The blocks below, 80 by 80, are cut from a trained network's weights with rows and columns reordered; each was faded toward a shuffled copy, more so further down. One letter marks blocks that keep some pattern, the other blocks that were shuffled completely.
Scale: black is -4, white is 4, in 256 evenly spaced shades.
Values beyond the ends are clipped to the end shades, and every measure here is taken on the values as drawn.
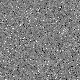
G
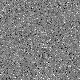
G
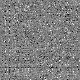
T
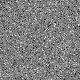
G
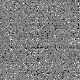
T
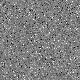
G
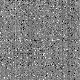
T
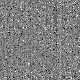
T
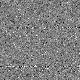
T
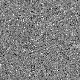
T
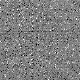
T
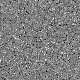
G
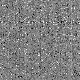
T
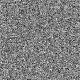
T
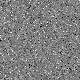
G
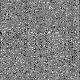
T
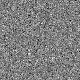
T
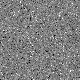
G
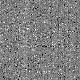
T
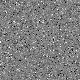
G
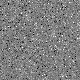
G
